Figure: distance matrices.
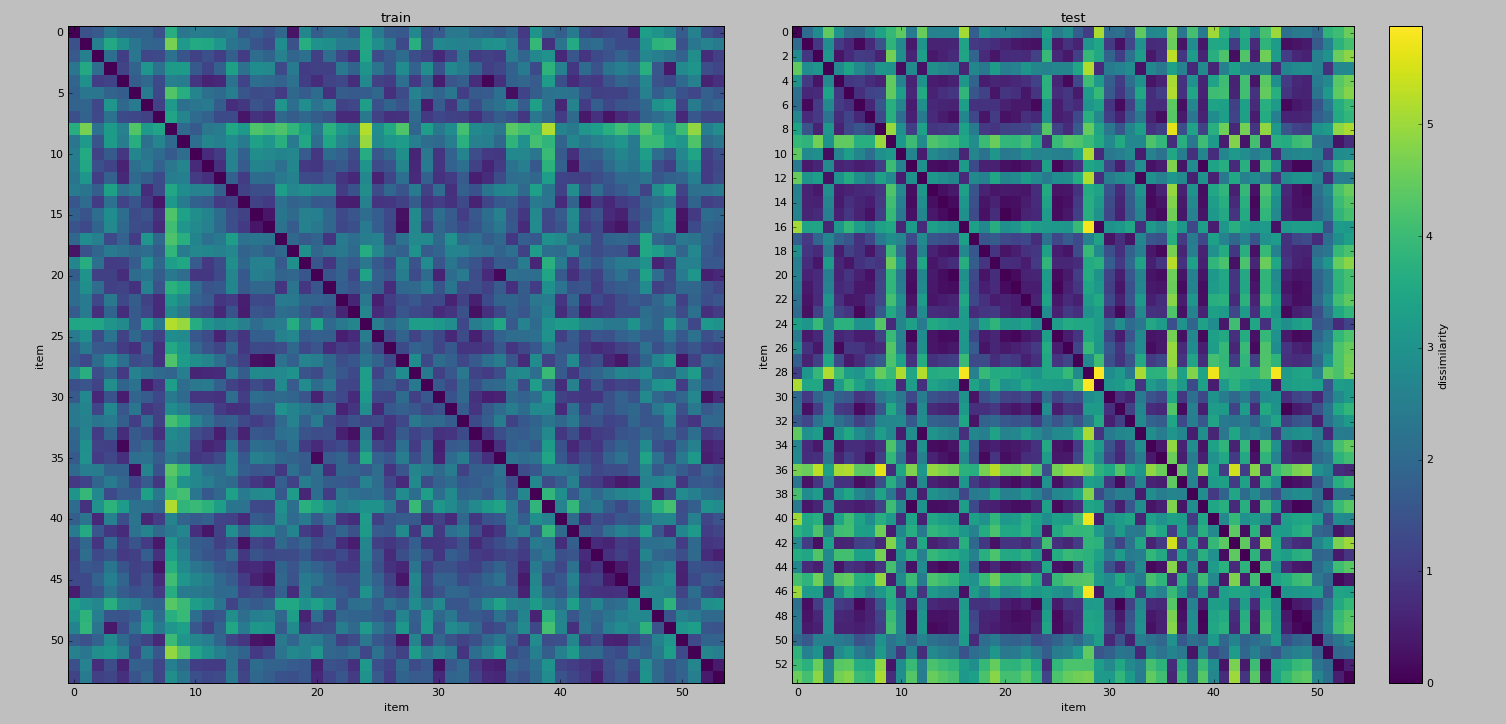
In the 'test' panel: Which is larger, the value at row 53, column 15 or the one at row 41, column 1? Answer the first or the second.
the first
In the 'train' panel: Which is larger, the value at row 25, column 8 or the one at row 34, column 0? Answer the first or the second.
the first
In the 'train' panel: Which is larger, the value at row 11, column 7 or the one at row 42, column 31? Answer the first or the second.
the first
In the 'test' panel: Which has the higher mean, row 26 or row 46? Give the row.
46
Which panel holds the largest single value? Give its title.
test
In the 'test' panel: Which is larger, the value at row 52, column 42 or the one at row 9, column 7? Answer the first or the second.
the first
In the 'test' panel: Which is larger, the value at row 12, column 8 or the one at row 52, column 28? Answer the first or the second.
the second
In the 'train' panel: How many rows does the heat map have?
54
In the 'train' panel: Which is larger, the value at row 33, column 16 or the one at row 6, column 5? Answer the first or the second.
the second
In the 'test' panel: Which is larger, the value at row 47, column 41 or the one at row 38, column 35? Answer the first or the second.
the first
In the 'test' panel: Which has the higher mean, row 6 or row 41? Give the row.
41
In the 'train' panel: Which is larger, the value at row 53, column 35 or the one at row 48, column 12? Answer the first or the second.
the second
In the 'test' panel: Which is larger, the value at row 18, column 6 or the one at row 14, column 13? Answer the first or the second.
the first
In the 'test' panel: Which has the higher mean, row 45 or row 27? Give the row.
45
